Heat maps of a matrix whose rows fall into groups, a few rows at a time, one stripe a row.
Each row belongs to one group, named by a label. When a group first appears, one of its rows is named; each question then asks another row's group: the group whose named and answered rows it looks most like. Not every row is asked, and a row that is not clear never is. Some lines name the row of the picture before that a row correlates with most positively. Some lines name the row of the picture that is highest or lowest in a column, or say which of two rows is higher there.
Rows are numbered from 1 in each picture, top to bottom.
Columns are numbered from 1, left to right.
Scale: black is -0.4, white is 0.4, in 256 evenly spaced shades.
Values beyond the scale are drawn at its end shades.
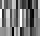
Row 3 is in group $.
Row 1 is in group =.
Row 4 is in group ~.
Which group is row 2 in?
$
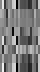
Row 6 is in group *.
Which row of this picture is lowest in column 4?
2
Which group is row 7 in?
=
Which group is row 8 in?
=
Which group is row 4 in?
~
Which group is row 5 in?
=
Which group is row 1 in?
=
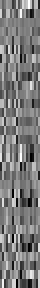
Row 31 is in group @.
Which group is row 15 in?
*
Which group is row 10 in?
@
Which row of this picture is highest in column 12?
1
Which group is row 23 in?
=
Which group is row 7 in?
@
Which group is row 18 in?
$
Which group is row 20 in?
@
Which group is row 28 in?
=
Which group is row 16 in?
=
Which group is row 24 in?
~
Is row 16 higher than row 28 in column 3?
No
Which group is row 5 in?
~
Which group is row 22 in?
~
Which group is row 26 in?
*
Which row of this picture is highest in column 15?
1
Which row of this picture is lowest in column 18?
30
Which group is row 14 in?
=
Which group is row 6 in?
~
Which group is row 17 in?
$
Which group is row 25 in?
~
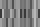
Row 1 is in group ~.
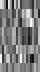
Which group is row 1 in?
~
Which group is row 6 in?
*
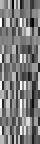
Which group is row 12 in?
$
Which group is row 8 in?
@
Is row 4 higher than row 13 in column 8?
No
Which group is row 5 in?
~
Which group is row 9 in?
=
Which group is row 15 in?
$
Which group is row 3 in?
$
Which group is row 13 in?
$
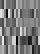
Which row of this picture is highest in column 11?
4
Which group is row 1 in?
*
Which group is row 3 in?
*
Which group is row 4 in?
$
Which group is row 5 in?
=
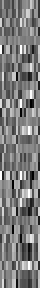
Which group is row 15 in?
*
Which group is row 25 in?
@
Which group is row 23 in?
$
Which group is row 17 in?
*
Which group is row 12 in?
$
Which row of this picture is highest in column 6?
13
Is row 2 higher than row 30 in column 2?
Yes
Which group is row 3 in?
$
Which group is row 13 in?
@
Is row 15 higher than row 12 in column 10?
No
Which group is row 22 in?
*
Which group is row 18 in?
@
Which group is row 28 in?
=
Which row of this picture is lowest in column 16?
12
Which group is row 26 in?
~
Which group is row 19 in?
@
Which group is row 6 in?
$
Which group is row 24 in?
=
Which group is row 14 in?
*
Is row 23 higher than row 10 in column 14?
No
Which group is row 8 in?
@
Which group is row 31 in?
=
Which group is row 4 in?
@
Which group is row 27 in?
@
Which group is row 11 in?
@
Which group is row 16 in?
=
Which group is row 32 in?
=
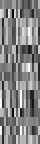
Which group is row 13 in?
~
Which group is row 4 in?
*
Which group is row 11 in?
$
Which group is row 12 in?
$
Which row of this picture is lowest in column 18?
15
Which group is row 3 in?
*
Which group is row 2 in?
~
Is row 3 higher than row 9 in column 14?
No
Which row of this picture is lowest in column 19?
6
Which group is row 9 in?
@
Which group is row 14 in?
*
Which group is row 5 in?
*
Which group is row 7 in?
~
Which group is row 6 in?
=
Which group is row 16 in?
*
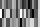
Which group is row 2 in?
$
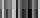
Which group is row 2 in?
=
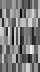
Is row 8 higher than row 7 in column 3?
Yes
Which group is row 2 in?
@
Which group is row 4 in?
~
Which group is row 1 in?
=
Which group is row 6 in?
@
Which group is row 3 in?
*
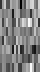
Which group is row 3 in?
*
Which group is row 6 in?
~
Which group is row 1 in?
@
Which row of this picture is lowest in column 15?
7
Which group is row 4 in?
~
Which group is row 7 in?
=
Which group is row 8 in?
@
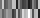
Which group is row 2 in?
*
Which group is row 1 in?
=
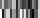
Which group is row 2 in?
$
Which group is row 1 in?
=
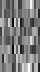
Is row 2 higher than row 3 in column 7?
Yes
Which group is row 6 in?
~
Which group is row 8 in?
*
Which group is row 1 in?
@
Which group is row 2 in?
@
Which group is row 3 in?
~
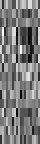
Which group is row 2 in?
=
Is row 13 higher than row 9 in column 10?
Yes
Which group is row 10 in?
~
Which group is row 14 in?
~
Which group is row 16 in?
@
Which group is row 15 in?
~
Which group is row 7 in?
=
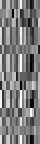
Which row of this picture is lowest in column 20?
6
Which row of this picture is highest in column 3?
10
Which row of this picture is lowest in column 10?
13
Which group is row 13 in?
@
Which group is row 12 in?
$
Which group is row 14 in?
$
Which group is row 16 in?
$
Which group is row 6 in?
@
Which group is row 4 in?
$
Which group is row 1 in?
$
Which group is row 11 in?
$
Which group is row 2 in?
~
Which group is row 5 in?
$
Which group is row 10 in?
@
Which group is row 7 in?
$
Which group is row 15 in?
~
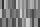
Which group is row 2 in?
$
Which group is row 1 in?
*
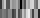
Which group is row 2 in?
*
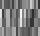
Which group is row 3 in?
$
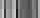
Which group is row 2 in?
=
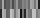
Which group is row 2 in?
@
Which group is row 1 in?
@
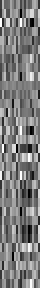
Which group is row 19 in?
=
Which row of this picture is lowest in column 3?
17
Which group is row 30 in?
*
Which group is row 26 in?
=
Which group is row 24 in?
@
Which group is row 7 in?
@
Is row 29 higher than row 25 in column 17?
No
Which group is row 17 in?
=
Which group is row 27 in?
=
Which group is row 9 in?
@
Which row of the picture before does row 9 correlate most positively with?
2
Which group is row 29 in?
~
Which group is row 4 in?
@
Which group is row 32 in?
@
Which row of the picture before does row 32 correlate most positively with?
1
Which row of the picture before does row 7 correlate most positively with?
1
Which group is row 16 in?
*
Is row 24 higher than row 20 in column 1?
No
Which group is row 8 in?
*
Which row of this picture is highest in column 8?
17
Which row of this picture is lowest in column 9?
17
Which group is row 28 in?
*
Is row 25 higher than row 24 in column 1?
Yes
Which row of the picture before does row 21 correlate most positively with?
2
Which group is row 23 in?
=
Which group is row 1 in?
@
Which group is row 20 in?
$
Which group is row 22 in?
=
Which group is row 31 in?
@
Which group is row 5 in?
~
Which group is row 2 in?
@
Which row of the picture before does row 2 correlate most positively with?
2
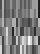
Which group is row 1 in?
@
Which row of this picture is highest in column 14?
5
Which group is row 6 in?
$
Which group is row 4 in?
~
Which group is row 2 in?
@
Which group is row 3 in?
=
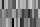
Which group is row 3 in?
~
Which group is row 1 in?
*
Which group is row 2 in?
=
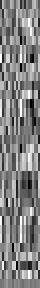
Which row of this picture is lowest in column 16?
12
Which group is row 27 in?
$
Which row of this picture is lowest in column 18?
14
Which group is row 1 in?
@
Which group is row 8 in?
@
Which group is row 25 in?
$
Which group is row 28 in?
~
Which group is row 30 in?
=
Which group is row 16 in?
@
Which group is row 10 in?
~
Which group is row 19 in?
*
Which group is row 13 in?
$
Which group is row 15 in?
~
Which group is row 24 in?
@
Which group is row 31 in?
*
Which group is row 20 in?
=
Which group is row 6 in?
$
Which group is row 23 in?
~
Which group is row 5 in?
@
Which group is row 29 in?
*
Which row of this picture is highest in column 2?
30
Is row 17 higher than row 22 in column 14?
Yes
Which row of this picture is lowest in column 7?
28
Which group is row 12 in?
$
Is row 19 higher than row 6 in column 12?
Yes
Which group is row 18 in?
*
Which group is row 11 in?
*
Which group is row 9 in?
*
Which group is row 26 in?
$
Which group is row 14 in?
~
